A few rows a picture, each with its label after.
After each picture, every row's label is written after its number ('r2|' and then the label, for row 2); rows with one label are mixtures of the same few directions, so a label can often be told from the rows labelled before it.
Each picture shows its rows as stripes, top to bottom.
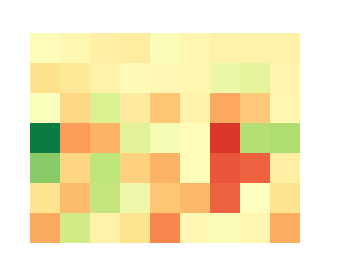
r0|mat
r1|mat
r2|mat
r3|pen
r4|mat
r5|mat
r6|pen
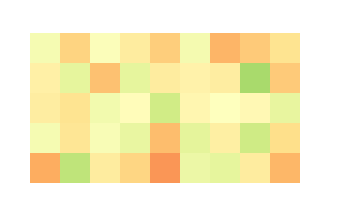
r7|mat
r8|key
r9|pen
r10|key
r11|pen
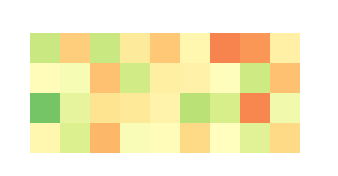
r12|mat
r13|key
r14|mat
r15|key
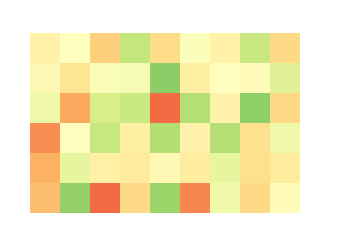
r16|key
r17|pen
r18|key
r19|pen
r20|pen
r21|key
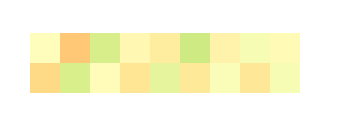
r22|key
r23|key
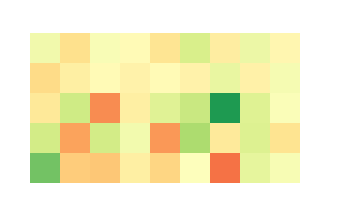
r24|key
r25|pen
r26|mat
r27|key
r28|pen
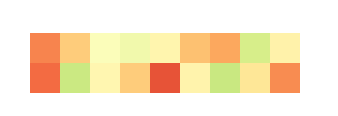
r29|mat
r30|pen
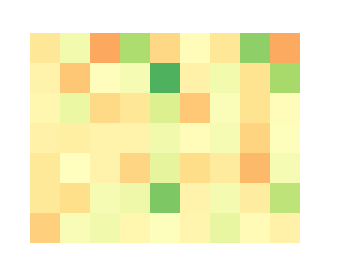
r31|key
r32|pen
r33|key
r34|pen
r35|key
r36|pen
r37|pen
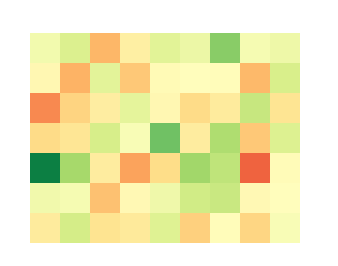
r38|mat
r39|key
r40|mat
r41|pen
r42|mat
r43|mat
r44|key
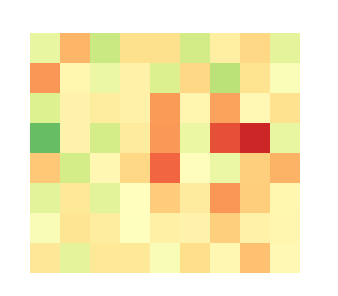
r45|key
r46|pen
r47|pen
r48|mat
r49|pen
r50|mat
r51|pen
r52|key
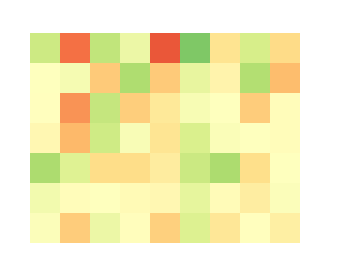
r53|key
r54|key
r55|key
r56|key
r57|mat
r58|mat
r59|key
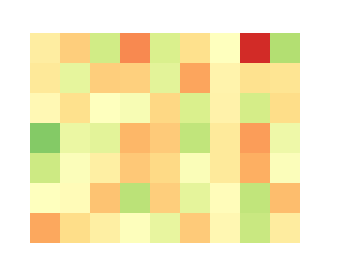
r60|key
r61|key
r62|key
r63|mat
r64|mat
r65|key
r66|mat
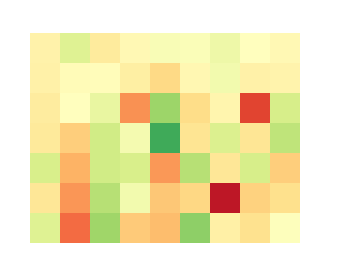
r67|mat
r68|pen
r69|key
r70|pen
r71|key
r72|mat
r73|key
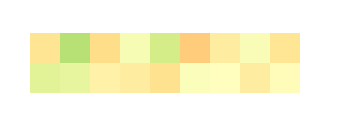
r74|key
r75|mat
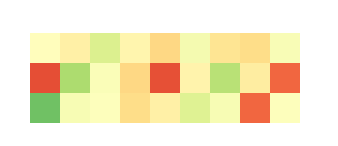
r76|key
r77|pen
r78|mat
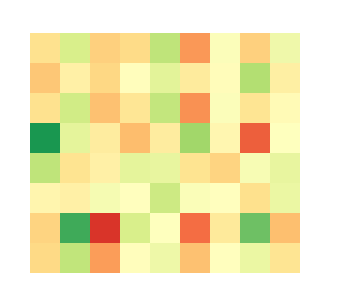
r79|key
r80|mat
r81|key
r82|mat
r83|pen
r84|pen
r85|key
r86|key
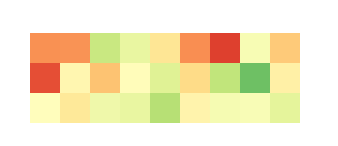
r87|mat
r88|mat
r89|pen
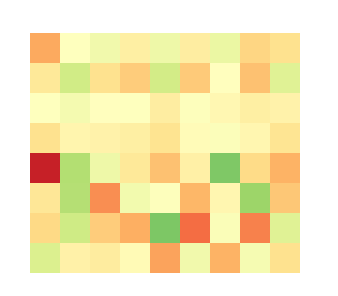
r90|pen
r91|key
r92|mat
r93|pen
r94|pen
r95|key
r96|key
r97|pen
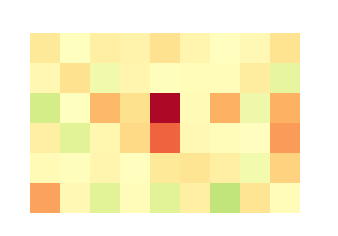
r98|pen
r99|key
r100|pen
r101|pen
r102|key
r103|pen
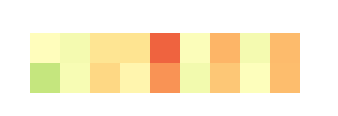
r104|pen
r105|pen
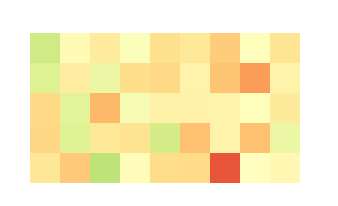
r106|pen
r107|mat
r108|key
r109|key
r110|mat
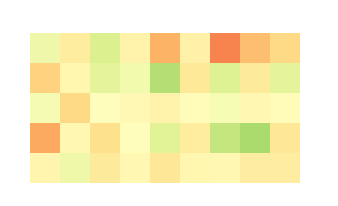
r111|mat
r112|pen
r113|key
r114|mat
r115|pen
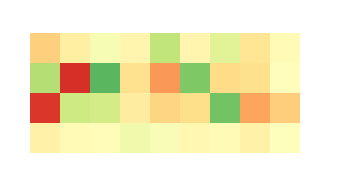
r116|pen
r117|key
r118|pen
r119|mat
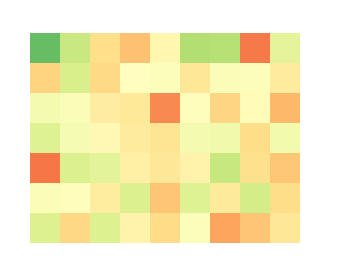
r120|mat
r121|key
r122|pen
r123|mat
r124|pen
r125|key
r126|mat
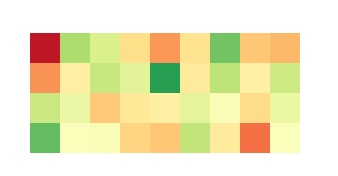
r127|pen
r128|pen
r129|mat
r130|mat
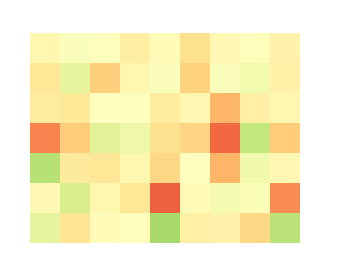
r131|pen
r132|key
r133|mat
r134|mat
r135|pen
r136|pen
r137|pen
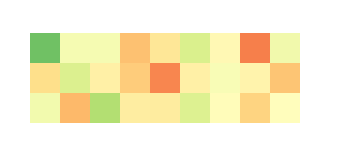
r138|mat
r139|pen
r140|key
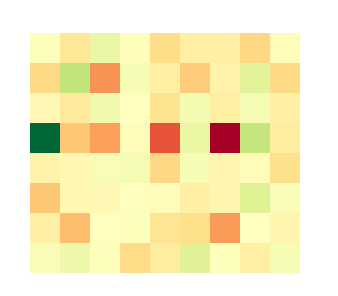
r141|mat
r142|key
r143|key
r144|pen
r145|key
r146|mat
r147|mat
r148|mat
